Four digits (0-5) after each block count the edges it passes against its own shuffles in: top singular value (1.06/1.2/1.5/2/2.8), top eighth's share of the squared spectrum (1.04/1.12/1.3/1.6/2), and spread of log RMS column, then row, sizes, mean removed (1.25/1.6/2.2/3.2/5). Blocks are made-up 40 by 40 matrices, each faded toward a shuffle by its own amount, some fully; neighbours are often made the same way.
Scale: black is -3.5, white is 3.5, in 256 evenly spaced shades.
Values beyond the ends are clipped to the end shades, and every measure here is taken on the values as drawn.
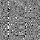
4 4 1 1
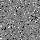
0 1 0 0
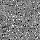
2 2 0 1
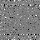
2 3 1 2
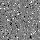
0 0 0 0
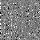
2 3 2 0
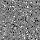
1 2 1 0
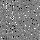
2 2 1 0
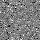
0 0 0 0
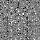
2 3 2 0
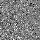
1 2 1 0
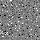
1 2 1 0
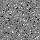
0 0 0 0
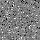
0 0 0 0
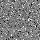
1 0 0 0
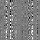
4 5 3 0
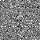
1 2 0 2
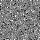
0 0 0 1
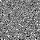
0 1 0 1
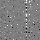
3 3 1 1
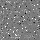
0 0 0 0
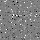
2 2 1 0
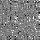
3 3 1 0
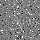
2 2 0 0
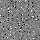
2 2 0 0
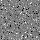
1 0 0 0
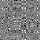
4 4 2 2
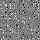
3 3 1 1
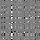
4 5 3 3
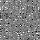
3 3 1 1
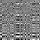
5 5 3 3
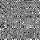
4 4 1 2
